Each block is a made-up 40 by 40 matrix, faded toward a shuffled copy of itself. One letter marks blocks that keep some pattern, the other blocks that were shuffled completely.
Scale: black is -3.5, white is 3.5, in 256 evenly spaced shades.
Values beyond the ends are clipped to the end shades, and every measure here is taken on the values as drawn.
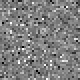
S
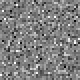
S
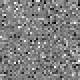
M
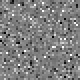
S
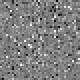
M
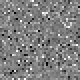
S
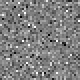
S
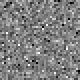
S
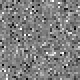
S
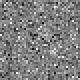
S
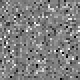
M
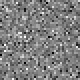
S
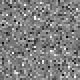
S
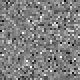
S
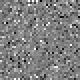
S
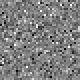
M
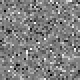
S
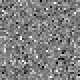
M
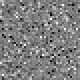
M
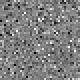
M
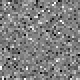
S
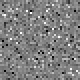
S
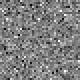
M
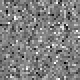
S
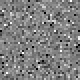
M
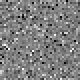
S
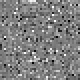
M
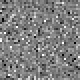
S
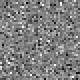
S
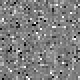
M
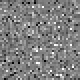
S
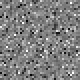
S
